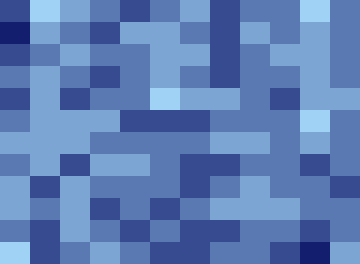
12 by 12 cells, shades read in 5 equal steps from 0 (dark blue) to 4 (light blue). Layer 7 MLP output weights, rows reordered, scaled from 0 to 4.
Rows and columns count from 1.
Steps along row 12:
down up up down down same up same down down up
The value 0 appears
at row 2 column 1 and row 12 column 11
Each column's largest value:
4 4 3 3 3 4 3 3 3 3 4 3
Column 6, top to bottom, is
2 3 3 3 4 1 2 2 2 1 2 1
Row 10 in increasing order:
1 1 2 2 2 2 2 3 3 3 3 3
